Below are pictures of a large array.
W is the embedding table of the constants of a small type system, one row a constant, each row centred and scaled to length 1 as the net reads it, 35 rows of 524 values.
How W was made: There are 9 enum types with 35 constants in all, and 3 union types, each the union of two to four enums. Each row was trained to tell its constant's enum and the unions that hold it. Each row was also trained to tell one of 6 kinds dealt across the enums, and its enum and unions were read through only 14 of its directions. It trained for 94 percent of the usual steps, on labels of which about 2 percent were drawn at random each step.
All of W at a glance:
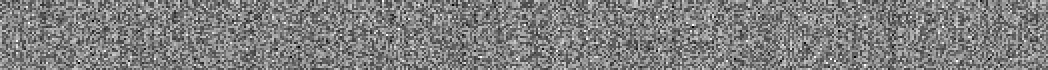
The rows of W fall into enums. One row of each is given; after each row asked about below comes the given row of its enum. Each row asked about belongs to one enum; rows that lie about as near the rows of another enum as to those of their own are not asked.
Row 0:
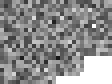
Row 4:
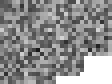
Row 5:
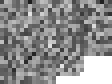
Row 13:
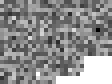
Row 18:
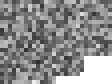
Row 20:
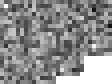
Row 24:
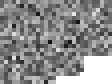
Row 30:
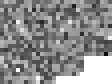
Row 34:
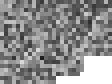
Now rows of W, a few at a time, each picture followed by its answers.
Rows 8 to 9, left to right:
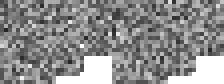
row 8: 0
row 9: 20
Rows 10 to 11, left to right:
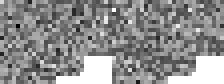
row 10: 34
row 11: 30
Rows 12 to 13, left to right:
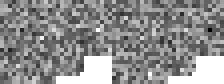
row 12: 18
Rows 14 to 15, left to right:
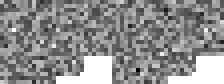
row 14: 4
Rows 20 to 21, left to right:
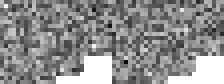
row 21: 20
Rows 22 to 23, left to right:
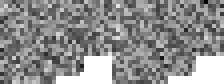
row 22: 18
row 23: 20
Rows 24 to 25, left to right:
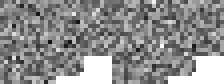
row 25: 4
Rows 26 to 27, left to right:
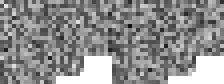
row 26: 13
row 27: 5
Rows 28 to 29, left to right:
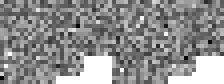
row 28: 13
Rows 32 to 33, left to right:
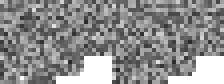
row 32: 4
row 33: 13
